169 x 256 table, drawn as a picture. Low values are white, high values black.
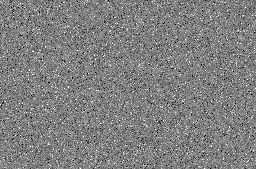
No regular stripes run through it. Fine speckle covers the field. No seam splits the table. A few values lie far out on both sides of the bulk. There is no overall slope. Overall the values sit about 50% of the way up the scale. No single row or column stands out from its neighbours.
